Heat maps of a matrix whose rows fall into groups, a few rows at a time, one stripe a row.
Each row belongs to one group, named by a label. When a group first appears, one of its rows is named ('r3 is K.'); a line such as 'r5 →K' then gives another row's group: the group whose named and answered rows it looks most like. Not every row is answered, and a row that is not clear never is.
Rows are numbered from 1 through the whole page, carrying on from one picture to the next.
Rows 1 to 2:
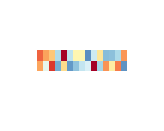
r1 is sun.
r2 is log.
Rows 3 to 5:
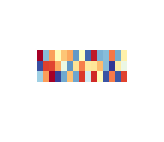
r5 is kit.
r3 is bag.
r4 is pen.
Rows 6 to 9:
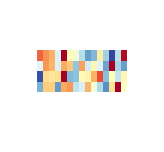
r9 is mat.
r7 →kit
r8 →pen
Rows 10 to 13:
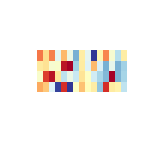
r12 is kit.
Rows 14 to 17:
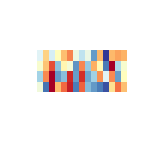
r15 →kit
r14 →mat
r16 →kit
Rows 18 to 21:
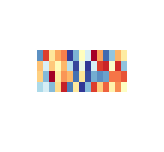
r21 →log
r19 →log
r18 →pen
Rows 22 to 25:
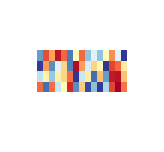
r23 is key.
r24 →mat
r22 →pen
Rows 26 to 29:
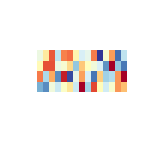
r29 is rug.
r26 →bag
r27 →kit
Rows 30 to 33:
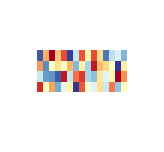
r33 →kit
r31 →bag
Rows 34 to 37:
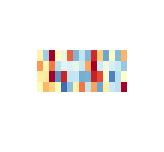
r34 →bag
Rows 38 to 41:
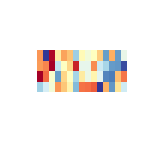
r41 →rug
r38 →bag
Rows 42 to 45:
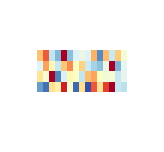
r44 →bag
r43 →kit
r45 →log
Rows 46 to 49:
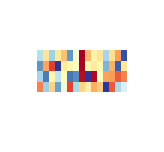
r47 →kit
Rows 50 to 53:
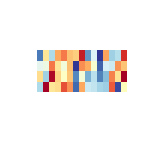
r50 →rug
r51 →rug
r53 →kit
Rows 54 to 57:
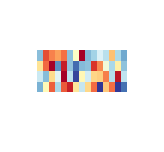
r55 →log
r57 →bag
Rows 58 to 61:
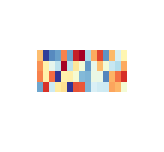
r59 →sun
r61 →key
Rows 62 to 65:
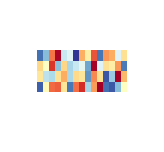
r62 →rug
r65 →pen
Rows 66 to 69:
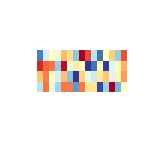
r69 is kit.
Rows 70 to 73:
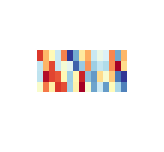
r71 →mat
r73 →pen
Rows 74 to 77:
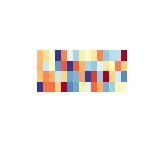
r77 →pen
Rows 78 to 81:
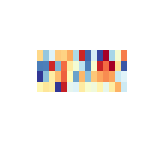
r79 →log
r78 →rug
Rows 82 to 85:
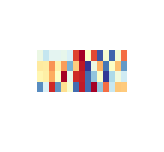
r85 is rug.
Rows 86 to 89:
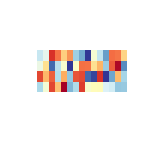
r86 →mat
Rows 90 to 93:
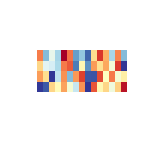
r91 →log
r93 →rug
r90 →log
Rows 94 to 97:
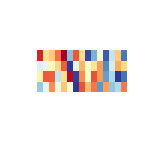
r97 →rug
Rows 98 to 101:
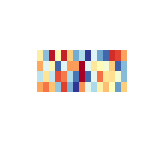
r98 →mat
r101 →sun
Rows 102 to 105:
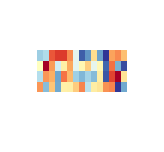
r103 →kit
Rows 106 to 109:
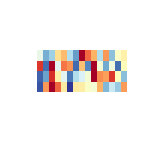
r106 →rug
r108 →log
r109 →pen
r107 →bag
